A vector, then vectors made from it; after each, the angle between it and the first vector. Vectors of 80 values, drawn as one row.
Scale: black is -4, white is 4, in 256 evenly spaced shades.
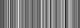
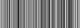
nearly opposite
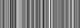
partly aligned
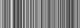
partly opposed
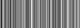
orthogonal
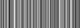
orthogonal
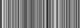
orthogonal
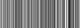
partly opposed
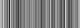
nearly opposite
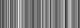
nearly parallel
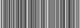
partly opposed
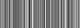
partly opposed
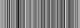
nearly opposite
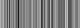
nearly opposite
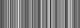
nearly parallel
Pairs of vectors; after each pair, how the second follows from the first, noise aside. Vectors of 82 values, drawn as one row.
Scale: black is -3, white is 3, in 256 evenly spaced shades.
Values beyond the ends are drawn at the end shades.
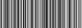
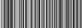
shuffled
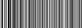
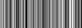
shuffled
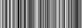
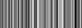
shuffled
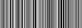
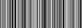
shuffled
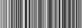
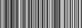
shuffled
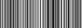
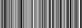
shuffled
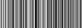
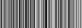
reversed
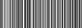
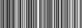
shuffled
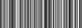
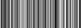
shuffled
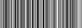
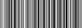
reversed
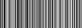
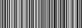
reversed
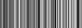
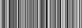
shuffled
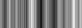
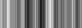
reversed
